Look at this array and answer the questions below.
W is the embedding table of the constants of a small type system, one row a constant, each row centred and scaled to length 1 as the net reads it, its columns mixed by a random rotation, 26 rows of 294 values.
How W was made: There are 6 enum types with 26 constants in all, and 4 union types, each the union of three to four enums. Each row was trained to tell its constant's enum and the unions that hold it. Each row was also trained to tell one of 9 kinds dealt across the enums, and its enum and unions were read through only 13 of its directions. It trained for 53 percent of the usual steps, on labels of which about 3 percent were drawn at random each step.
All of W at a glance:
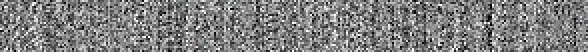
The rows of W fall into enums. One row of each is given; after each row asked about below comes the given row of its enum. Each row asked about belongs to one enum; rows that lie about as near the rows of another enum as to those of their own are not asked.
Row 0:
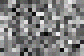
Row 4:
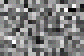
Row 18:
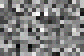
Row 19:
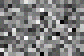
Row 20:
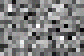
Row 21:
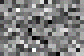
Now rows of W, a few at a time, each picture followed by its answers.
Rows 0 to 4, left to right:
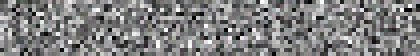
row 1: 19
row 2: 20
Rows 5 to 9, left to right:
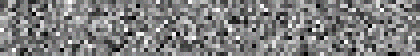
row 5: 0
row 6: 0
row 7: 18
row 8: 20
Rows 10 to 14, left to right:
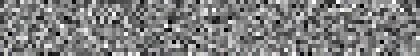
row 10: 18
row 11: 4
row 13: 19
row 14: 19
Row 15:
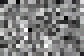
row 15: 4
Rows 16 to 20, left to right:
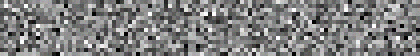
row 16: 18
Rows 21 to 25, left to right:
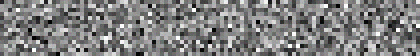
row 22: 18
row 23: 0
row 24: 4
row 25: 20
